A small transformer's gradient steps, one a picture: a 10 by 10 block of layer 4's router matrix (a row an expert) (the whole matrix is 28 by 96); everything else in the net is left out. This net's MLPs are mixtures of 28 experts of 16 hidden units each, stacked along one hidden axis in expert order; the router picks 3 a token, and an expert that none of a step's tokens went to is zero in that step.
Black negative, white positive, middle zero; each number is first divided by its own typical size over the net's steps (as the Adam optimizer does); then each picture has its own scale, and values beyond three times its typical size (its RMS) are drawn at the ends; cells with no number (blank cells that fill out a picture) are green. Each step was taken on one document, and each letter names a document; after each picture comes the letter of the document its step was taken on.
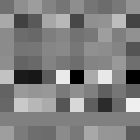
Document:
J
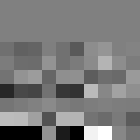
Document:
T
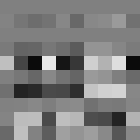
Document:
T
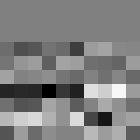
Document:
T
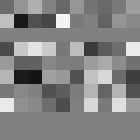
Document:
J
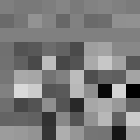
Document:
T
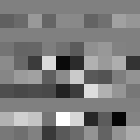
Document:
T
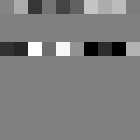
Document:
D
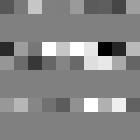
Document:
D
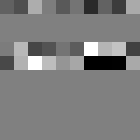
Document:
D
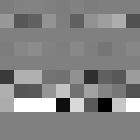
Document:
J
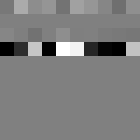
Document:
D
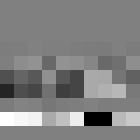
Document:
T
